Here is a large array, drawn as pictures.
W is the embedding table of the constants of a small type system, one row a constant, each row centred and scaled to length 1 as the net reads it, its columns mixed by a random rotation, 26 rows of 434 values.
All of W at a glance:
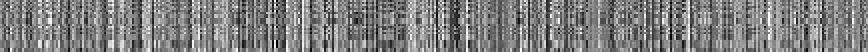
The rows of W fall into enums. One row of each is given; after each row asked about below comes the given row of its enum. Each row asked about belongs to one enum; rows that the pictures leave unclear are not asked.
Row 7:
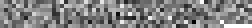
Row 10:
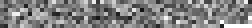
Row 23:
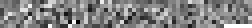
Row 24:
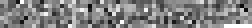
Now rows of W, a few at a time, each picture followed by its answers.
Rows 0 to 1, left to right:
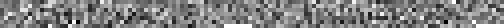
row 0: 23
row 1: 7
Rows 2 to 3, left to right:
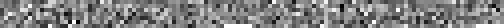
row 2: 23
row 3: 24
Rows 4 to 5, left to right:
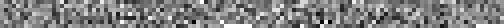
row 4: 7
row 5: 23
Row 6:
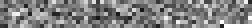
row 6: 10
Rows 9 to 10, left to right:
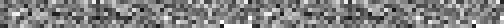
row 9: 10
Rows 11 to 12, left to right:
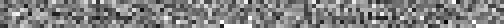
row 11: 10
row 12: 7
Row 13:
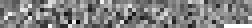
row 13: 23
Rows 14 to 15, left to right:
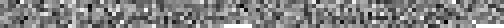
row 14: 24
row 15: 7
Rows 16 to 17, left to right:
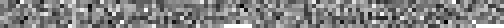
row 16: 24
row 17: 7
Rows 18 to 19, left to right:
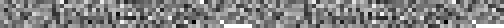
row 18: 7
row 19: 7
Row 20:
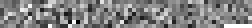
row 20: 23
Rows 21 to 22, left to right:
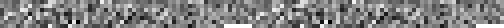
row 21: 23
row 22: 23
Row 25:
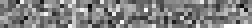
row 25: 24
